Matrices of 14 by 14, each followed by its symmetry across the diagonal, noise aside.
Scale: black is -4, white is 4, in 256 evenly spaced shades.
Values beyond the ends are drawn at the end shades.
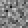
symmetric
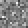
symmetric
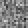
neither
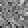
neither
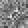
symmetric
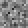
symmetric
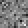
symmetric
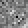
symmetric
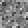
symmetric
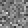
neither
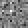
symmetric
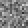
neither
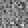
neither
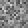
symmetric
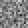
neither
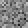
symmetric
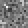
symmetric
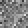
symmetric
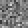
neither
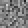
neither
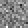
neither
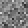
symmetric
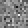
neither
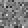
neither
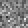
neither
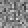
neither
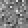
neither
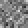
symmetric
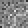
symmetric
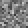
neither
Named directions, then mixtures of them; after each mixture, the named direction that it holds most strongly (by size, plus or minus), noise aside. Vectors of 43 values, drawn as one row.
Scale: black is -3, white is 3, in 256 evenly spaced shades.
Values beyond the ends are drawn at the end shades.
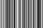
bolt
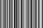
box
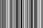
bolt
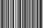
box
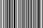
bolt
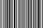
bolt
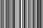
bolt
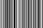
bolt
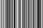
bolt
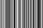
bolt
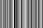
box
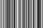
bolt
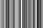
bolt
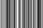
bolt
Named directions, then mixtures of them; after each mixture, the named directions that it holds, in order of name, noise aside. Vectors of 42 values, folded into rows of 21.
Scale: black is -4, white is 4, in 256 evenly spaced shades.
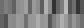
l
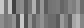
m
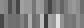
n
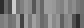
m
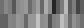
l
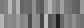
n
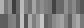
l, m, n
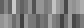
l, m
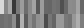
m, n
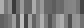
l, m, n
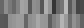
l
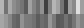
l, m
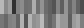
l, m, n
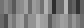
l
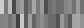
m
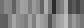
l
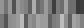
l, m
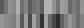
m, n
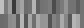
l, m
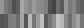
l, m, n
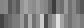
l, n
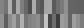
l, m, n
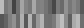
l, m, n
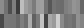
n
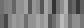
l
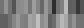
l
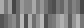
l, m, n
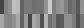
m, n
